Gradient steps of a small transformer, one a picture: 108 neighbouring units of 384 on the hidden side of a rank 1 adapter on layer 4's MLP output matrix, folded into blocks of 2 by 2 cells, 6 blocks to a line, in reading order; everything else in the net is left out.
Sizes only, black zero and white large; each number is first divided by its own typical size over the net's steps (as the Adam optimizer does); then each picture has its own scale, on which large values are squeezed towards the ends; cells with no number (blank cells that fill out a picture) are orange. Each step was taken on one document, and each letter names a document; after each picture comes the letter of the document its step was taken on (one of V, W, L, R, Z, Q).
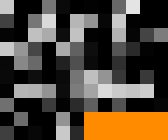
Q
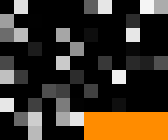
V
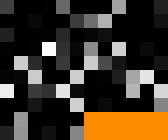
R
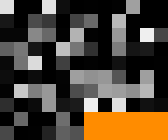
Q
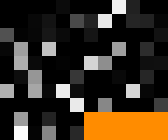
R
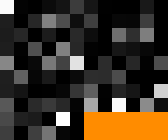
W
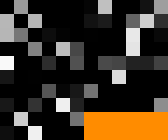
V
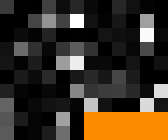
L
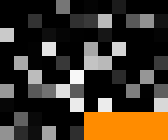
R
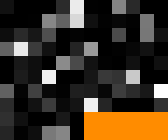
L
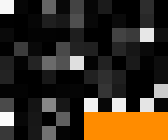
W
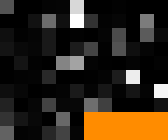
L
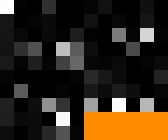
W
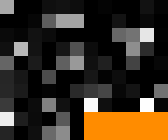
W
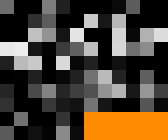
Q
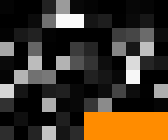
L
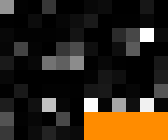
W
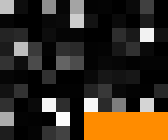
W
